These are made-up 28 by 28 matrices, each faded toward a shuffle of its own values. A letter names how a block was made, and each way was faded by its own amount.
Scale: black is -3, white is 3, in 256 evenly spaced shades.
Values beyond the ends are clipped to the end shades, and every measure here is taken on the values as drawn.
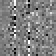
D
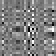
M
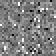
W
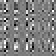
M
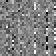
D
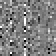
D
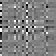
M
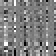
M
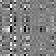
M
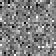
W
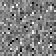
W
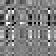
M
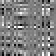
M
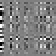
M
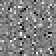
W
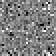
W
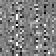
D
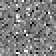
W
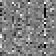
D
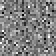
W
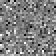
W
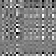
M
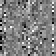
D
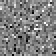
W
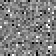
W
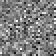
W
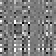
M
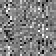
D
